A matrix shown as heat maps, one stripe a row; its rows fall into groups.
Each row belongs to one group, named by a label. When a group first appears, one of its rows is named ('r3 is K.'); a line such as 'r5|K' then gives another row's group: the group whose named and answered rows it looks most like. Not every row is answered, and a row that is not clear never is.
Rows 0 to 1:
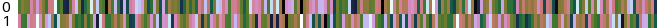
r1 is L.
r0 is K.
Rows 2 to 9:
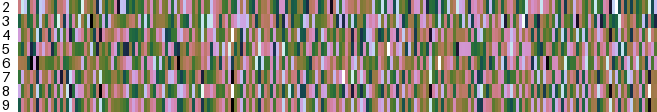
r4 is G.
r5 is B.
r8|G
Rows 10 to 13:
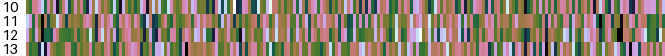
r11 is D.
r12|D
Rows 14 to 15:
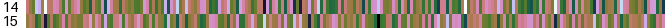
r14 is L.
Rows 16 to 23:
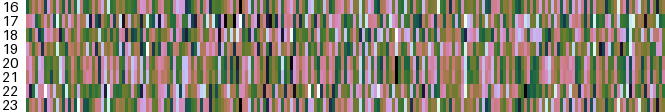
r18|B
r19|D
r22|L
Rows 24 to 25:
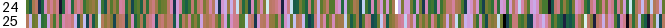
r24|B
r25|K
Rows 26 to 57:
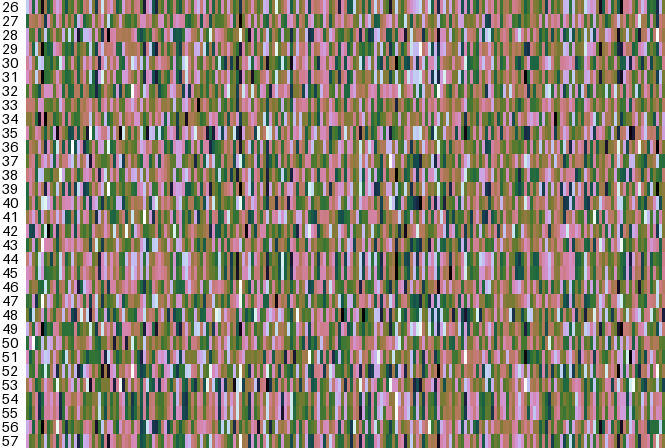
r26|D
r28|G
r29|D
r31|D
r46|G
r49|D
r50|K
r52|G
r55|B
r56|D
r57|G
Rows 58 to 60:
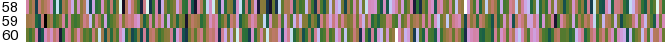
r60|B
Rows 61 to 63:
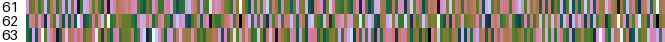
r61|G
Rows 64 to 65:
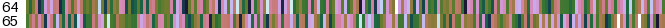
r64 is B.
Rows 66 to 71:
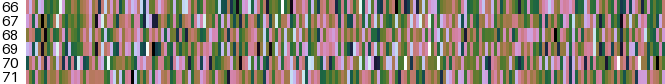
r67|D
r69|D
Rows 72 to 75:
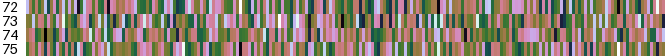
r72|G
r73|K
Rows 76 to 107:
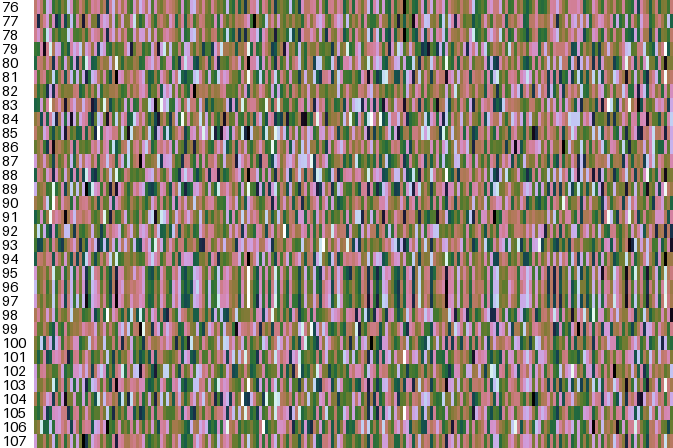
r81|G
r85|D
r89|G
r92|D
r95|G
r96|G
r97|G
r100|K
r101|B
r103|G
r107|G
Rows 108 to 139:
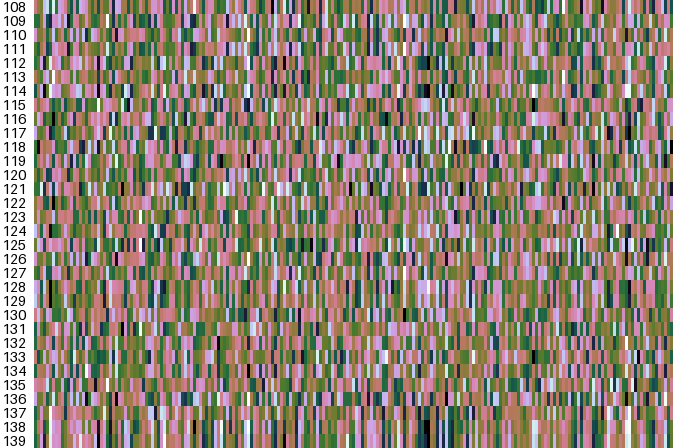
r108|L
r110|G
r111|B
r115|D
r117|D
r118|K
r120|B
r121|K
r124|D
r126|G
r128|D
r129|D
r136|G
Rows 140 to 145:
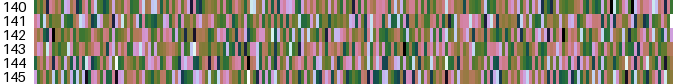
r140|K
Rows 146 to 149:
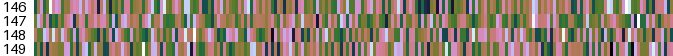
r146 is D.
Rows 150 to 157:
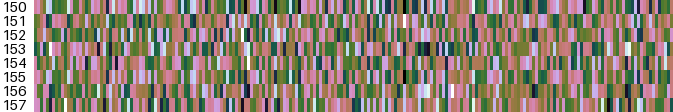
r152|D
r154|G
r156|D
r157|D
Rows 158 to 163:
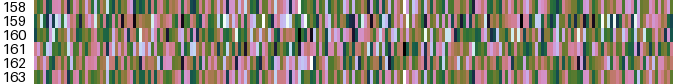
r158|B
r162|K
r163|B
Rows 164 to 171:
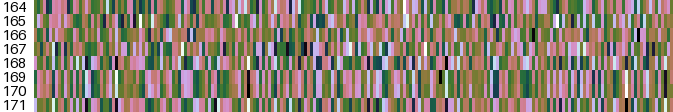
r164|B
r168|G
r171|G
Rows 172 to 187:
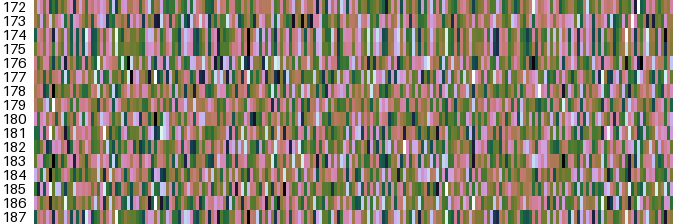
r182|B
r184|D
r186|D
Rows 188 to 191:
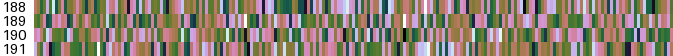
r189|B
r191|D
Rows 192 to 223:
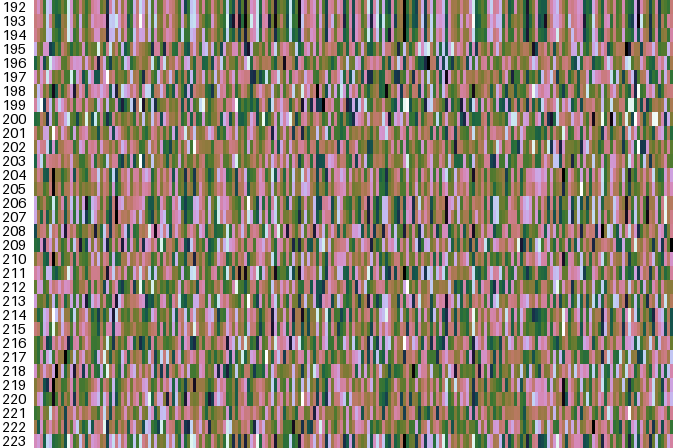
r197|K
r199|K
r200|K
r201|L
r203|K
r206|G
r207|G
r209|K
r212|K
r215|L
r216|B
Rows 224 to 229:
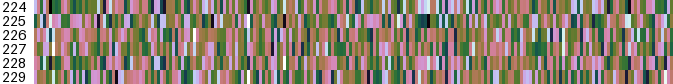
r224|D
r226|L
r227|L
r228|D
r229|G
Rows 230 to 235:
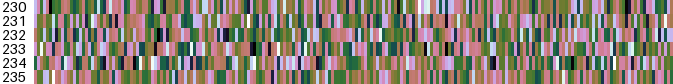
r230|D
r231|G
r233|K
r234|K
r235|L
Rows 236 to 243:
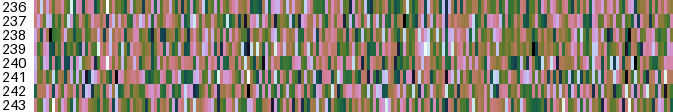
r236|K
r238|D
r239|D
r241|G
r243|L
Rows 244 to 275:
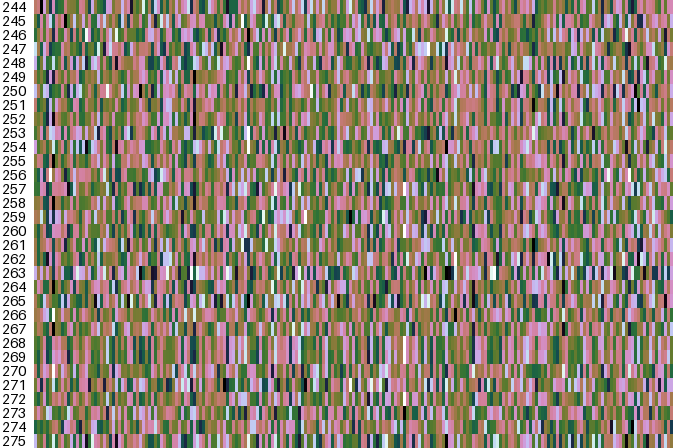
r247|D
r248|G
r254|G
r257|B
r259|K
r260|B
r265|D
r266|L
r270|L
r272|B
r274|K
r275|G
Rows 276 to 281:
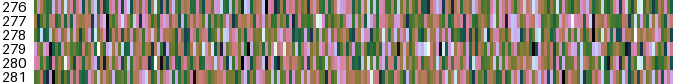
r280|D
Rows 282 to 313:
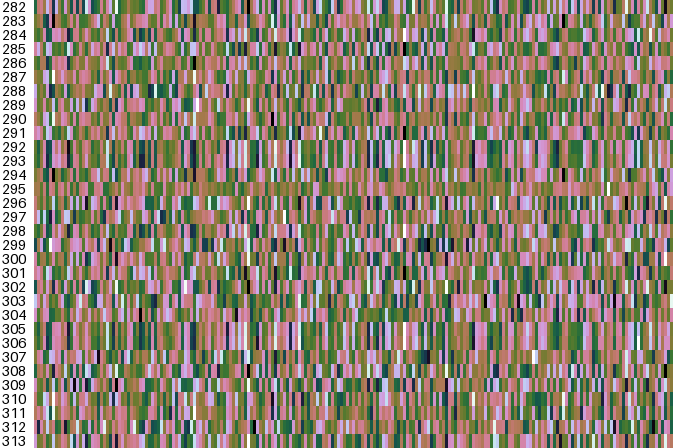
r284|B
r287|L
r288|D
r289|G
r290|L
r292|B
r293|B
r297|D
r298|B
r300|G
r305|B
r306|B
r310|L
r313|G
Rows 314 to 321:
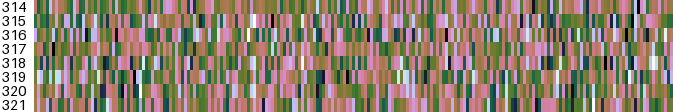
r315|K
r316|G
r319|K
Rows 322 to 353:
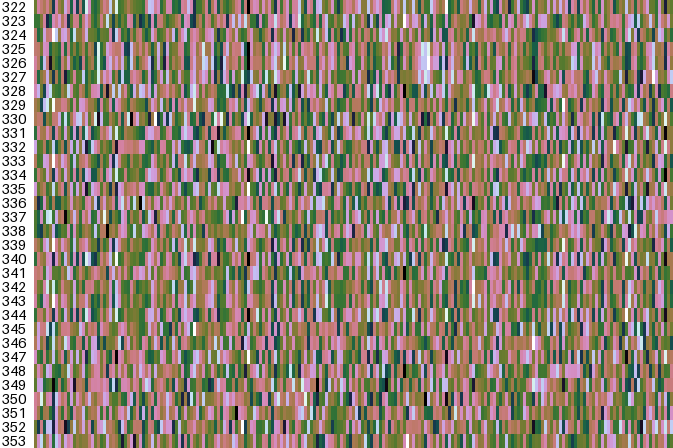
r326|D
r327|D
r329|L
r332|G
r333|L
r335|G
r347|G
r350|K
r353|K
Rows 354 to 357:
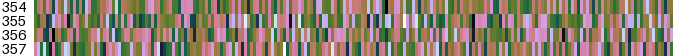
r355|B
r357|D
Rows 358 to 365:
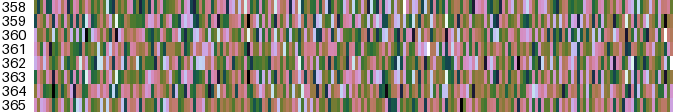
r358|B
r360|G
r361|D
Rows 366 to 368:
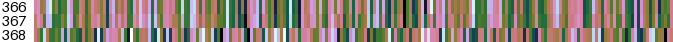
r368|D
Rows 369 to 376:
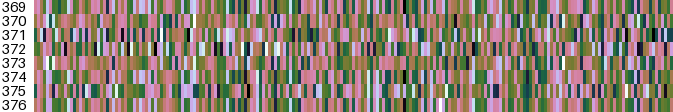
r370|L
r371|K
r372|D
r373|L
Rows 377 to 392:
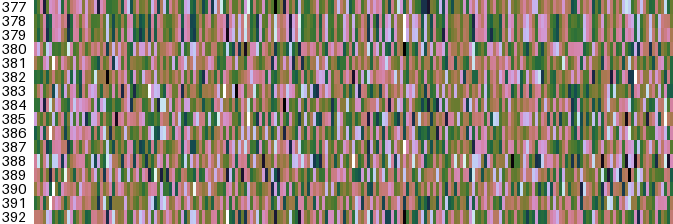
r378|B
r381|L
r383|K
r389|D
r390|L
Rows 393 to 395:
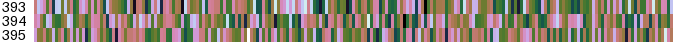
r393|K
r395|G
